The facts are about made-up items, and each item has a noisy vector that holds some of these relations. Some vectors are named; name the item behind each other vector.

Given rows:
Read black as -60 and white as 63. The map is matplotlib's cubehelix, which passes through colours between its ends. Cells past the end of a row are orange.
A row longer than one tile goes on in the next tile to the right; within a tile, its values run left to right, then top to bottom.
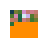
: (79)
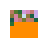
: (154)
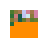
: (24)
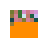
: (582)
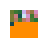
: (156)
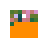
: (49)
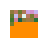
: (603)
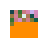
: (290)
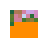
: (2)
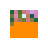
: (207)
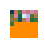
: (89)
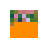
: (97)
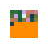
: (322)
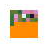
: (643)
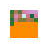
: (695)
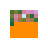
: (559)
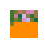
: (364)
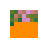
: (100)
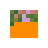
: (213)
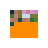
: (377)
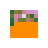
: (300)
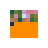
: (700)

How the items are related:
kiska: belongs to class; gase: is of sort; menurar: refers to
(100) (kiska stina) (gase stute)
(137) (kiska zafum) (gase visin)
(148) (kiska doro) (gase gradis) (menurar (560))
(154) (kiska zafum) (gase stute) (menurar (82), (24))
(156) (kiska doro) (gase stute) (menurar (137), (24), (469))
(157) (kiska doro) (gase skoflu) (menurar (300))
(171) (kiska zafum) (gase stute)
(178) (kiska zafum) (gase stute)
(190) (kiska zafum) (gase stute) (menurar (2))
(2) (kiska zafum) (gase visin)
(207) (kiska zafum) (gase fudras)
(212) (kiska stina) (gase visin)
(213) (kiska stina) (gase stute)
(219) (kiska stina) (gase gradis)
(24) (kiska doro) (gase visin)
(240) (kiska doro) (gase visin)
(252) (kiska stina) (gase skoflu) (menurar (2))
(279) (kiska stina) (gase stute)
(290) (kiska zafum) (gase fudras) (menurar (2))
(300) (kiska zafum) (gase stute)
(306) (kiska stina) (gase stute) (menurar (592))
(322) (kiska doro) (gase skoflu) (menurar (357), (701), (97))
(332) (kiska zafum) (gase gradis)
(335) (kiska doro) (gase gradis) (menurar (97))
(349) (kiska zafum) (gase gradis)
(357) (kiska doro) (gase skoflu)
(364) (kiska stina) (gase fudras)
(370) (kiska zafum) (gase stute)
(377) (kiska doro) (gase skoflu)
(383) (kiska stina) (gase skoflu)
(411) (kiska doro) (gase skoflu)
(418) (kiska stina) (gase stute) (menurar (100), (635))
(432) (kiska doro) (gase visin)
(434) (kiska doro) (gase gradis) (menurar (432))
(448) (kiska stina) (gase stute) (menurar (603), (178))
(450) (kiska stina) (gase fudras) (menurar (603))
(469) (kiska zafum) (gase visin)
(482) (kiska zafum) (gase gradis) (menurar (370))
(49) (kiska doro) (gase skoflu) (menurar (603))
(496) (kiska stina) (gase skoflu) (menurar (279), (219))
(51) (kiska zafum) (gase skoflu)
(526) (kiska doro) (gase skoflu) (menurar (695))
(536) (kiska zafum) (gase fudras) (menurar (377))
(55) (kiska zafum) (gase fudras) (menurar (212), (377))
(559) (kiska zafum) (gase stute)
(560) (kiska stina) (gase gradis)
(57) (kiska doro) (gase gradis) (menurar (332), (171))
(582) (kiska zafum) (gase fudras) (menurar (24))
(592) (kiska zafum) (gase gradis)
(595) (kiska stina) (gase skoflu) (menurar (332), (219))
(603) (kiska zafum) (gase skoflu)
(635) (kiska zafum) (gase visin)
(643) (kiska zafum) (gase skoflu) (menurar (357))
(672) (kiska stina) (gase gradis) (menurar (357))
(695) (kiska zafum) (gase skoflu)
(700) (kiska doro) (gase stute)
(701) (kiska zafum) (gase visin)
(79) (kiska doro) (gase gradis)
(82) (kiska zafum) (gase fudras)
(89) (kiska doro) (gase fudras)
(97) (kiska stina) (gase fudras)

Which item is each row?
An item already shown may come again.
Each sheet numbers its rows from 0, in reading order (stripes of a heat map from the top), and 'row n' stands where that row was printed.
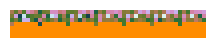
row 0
(450)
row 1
(240)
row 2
(701)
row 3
(592)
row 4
(178)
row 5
(603)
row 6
(51)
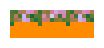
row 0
(252)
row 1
(635)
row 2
(252)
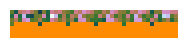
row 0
(672)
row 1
(57)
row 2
(100)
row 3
(279)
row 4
(383)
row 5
(432)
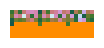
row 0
(171)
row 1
(332)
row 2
(448)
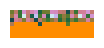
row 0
(582)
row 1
(240)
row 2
(332)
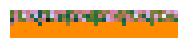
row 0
(82)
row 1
(357)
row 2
(97)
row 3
(219)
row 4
(154)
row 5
(178)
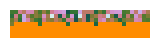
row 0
(560)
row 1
(51)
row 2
(335)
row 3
(190)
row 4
(212)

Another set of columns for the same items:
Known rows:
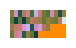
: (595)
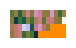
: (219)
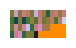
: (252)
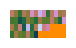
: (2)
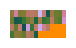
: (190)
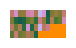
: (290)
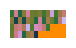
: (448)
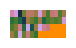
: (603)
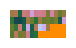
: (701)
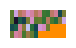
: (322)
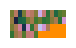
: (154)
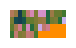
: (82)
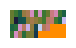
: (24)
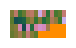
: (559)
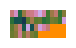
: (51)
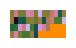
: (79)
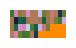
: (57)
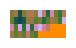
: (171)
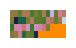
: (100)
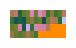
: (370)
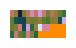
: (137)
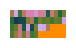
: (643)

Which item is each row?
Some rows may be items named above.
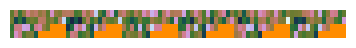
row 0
(364)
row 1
(377)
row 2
(2)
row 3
(49)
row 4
(219)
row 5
(240)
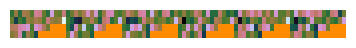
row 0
(279)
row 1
(432)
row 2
(89)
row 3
(156)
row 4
(672)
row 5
(322)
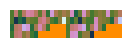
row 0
(97)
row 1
(450)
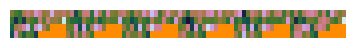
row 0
(212)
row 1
(178)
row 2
(2)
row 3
(635)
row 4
(603)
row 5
(97)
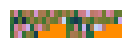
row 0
(383)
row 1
(701)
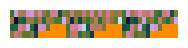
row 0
(335)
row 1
(560)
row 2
(322)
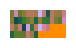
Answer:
(190)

